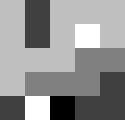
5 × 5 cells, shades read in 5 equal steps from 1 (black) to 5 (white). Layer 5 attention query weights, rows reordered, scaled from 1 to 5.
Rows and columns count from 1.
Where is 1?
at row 5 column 3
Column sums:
18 16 16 17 15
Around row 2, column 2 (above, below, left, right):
2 4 4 4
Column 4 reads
4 5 3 3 2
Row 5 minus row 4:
-2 2 -2 -1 0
